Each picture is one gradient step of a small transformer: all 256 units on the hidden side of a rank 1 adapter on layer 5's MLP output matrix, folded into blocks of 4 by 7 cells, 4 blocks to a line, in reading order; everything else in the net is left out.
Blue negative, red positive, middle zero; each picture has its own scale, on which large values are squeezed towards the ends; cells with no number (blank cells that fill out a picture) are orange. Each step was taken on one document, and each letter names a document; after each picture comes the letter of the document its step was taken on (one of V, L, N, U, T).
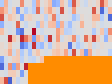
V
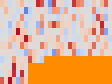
V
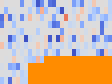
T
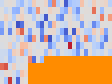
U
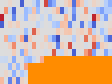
T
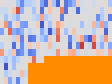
U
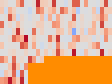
V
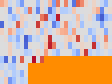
V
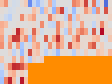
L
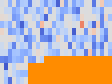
U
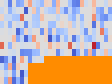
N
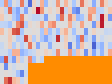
U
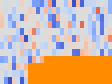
T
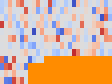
V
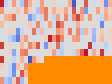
L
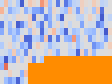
U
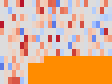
V
